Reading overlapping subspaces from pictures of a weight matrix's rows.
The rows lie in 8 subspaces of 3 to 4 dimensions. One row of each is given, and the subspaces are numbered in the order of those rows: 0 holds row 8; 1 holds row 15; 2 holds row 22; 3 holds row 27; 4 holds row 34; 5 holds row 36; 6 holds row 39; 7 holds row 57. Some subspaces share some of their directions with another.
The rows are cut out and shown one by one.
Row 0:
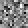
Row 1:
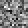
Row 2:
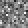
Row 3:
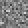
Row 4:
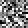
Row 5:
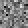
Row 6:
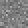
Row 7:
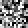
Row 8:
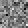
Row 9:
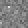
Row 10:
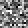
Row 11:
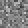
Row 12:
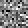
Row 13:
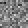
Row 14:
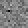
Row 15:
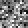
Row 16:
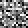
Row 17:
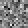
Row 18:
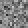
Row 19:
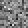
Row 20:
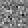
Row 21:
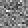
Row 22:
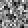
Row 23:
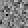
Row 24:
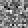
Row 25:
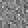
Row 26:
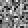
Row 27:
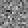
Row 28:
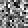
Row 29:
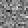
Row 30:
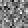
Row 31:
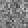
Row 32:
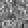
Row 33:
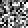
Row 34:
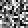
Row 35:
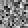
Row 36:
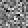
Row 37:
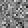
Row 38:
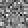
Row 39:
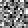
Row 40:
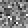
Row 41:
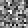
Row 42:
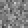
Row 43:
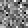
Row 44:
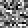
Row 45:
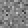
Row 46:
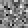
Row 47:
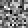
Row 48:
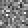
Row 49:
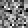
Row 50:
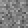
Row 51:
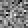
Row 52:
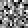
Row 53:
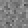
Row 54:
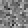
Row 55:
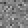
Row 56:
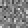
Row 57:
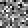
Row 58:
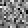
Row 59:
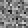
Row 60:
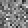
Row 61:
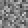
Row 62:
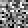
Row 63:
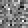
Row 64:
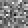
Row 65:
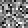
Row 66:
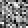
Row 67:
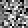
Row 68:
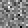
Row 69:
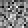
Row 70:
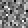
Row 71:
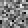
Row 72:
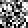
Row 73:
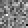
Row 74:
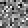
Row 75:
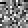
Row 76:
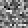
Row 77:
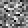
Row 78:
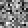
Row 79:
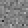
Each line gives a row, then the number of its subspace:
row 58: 6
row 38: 6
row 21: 5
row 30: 6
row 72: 1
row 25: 5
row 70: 5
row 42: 2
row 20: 3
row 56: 6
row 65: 4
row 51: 6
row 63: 1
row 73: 0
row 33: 0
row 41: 5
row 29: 4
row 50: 0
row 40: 3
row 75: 7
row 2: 5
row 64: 6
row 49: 6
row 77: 5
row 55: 7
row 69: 6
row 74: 7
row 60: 4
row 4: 4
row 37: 4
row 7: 1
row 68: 5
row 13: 7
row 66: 5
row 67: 6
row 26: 4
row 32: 2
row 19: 4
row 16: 3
